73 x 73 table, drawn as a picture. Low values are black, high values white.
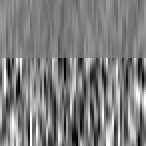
Seam: horizontal, 40% of the way down, the top part calmer. Mirror symmetry: none. Grain: streaks running down. Average level on the scale: 50%. Ninth with the lowest average: bottom middle.
